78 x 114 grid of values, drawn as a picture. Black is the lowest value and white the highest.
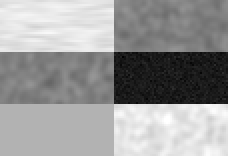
The table splits into 3 rows of 2 panels. Panel 1,1: very high, streaked across, faint in contrast. Panel 1,2: middling, blotchy, faint in contrast. Panel 2,1: middling, blotchy, faint in contrast. Panel 2,2: very low, fine-grained, faint in contrast. Panel 3,1: high, flat. Panel 3,2: very high, blotchy, faint in contrast.
